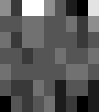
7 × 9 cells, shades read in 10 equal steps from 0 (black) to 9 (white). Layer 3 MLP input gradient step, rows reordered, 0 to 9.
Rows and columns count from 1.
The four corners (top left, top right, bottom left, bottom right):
5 8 0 1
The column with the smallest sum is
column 8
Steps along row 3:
down up same down same same down up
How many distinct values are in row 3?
3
